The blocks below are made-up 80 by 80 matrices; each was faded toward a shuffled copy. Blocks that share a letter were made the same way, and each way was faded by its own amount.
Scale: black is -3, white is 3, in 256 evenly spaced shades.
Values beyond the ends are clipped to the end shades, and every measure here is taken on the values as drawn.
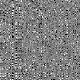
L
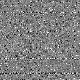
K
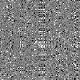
L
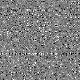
K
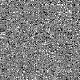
K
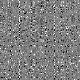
L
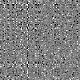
L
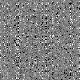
L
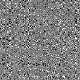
L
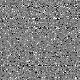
K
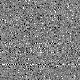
K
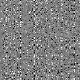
L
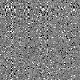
L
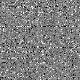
K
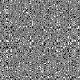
L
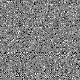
K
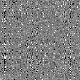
L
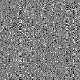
L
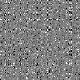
L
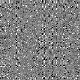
L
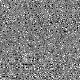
K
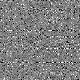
K
